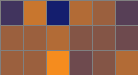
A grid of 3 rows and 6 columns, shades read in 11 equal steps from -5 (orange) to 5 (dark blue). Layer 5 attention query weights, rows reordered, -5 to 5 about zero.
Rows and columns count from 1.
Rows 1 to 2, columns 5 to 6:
-1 2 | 0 1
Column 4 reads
-2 0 1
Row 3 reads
-1 -1 -5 1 0 -2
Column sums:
1 -5 -2 -1 -1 1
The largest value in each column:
3 -1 5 1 0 2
